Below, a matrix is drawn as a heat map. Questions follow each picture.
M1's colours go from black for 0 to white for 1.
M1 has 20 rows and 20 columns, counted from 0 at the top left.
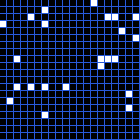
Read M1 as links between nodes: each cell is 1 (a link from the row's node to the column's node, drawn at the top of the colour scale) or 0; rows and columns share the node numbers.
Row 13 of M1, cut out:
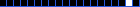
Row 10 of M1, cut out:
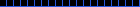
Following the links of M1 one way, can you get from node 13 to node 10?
no
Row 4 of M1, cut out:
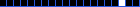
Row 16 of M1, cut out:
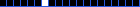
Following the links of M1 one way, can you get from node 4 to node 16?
no
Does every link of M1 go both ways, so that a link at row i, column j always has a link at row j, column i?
no
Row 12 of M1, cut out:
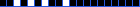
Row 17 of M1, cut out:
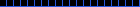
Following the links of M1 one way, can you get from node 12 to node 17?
yes
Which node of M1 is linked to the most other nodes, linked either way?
node 2
